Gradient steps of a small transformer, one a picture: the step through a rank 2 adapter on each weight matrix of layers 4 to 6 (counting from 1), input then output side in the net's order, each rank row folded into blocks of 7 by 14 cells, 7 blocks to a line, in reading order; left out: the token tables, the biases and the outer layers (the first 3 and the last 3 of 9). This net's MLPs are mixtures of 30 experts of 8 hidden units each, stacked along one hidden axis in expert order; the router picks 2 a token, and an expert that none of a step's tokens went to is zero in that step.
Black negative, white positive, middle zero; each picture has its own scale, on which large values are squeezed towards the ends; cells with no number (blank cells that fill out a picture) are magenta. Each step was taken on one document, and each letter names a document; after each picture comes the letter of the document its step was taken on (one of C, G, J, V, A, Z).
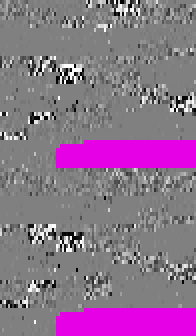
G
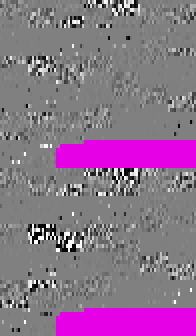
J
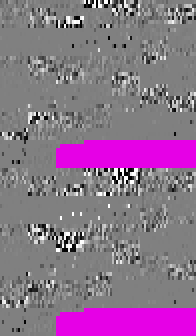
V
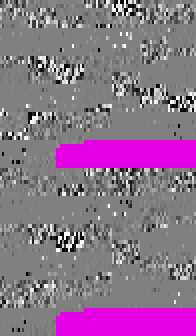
V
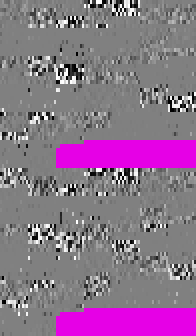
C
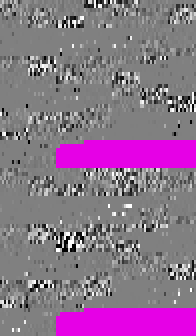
J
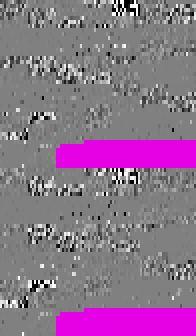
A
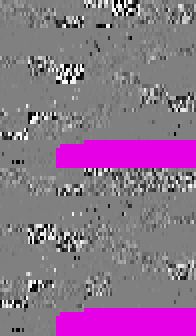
V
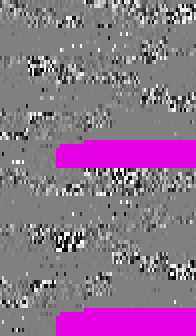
V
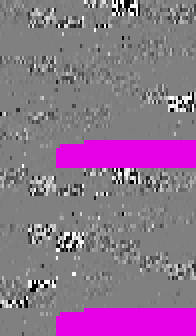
A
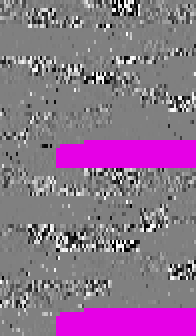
C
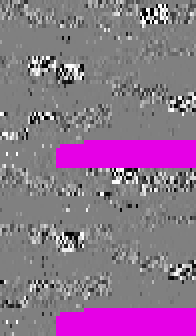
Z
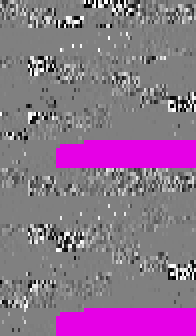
V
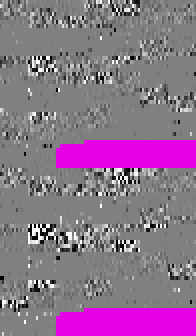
C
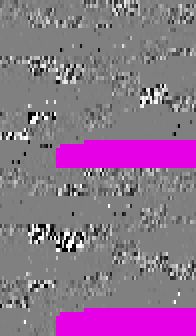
J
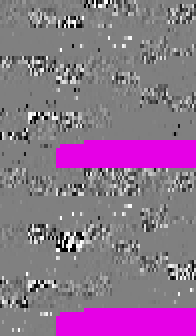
J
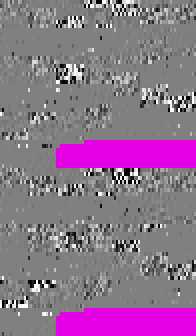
C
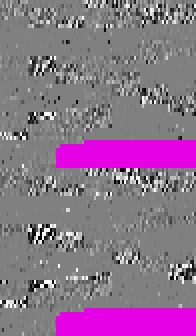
G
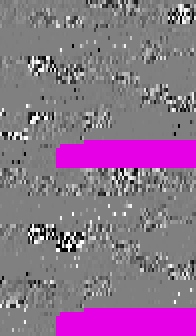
J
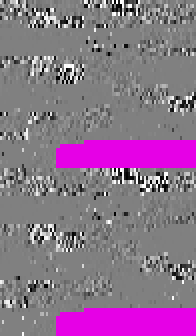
A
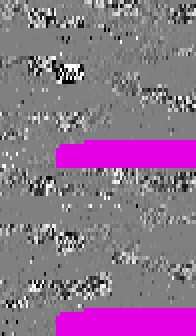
Z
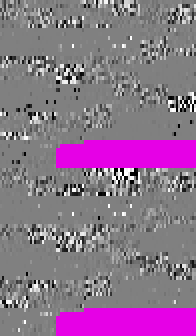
J
